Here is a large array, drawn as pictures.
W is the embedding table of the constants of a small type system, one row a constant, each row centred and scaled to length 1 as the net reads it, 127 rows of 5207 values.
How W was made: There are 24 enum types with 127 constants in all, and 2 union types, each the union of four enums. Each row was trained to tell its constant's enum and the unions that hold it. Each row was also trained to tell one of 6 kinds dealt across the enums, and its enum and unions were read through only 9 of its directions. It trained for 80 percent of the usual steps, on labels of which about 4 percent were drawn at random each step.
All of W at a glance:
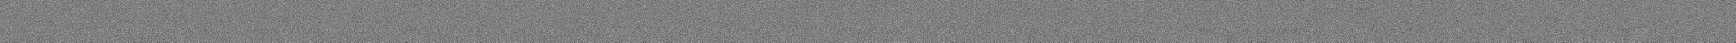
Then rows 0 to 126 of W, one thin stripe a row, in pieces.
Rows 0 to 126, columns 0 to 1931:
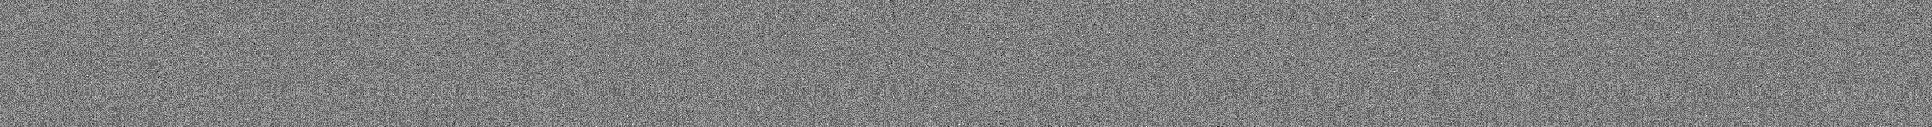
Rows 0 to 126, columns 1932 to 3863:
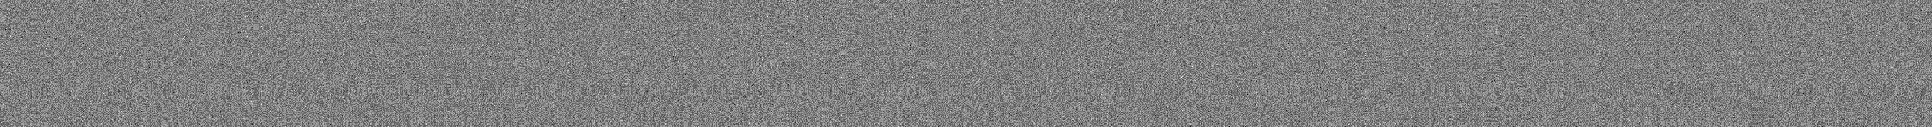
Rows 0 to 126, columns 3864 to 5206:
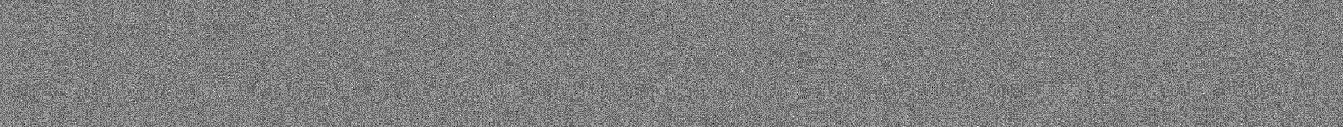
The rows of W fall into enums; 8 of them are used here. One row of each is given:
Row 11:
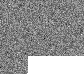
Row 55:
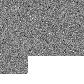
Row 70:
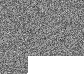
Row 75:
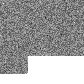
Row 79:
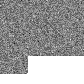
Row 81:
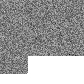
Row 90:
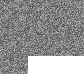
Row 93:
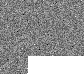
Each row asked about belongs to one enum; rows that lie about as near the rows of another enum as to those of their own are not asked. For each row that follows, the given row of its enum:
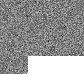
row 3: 79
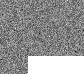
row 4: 90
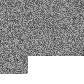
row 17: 79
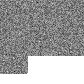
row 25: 75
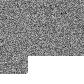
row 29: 75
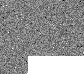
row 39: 75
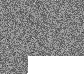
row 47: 79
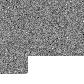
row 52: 70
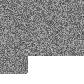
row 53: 70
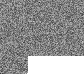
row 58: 90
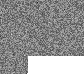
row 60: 79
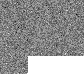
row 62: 70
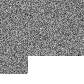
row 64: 75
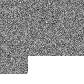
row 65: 55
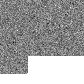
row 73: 93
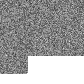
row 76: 70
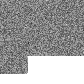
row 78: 75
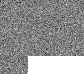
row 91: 79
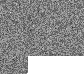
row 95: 70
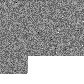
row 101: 11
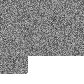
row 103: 70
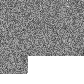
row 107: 79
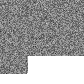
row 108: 55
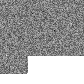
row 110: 55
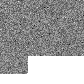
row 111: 75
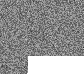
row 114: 55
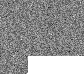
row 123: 55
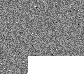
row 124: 55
